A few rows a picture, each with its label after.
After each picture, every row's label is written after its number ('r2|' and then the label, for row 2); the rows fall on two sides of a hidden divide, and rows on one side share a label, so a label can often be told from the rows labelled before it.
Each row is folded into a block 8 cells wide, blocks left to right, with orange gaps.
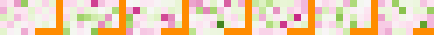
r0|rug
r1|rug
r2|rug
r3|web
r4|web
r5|rug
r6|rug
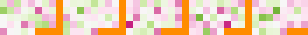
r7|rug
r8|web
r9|web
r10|rug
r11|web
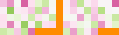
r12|web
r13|web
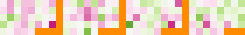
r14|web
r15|web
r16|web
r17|rug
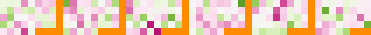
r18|rug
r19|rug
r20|web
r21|rug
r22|web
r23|rug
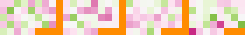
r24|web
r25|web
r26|web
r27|rug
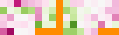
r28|rug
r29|web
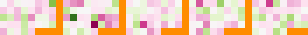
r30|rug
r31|rug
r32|rug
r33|rug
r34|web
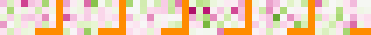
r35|web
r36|web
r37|web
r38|web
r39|rug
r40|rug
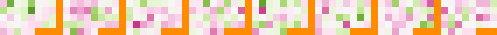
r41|rug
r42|web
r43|web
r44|web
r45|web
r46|rug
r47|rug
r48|rug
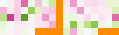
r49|rug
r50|web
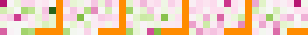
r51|rug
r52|web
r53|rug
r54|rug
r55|rug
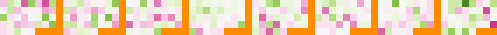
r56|rug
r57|web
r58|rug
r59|rug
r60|web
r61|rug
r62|web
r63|web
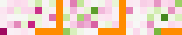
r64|rug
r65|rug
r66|rug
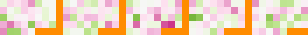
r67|rug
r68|web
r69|web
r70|web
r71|web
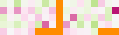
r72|web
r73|web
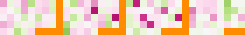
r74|rug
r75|web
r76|rug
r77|web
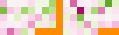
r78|rug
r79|web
